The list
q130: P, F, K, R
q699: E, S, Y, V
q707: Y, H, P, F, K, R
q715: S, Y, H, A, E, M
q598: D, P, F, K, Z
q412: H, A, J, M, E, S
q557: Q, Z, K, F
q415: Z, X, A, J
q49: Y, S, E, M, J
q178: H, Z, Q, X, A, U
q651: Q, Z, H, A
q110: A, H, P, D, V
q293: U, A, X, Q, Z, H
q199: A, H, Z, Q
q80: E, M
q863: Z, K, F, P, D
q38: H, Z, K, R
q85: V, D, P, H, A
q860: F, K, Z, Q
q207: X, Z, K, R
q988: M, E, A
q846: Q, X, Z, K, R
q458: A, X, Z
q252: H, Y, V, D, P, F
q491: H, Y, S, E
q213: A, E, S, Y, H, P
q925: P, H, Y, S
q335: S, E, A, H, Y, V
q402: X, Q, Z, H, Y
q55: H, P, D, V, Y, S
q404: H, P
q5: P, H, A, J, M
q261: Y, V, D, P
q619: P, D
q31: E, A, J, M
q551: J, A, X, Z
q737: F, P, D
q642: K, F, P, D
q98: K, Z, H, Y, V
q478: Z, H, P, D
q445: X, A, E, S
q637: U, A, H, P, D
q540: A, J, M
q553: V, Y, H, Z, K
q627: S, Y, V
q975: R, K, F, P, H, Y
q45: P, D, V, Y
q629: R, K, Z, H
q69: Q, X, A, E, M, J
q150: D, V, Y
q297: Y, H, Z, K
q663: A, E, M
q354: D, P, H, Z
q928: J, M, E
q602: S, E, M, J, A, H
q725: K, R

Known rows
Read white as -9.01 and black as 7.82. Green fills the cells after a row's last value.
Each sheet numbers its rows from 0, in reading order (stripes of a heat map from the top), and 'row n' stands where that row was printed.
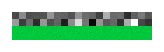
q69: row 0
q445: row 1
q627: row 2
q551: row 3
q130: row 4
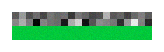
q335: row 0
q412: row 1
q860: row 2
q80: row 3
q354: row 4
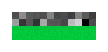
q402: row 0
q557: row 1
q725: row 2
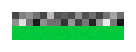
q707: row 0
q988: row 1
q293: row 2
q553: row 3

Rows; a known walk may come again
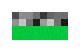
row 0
q297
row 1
q5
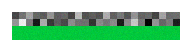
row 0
q553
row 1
q415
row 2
q988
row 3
q31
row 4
q715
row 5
q540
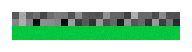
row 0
q699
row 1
q110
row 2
q402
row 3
q445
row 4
q551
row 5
q69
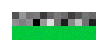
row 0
q213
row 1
q925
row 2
q55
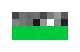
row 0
q412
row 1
q150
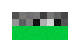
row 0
q199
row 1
q860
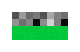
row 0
q663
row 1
q49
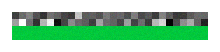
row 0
q598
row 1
q642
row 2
q928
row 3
q478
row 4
q651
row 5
q725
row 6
q404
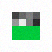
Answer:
q354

